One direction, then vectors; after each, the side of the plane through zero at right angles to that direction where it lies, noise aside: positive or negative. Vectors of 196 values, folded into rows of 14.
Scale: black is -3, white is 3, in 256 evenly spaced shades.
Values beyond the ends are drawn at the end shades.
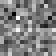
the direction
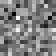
positive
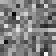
positive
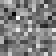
positive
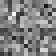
negative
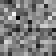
negative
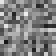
positive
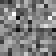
negative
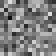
positive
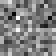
positive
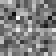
positive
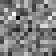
negative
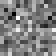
positive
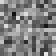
positive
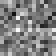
positive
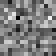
negative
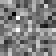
positive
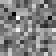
positive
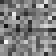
negative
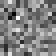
positive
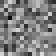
positive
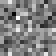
positive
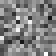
positive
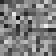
negative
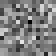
negative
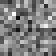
negative
